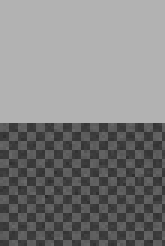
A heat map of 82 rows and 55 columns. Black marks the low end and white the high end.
The table splits into 2 rows of 1 panel. Panel 1,1: high, flat. Panel 2,1: low, checkered.
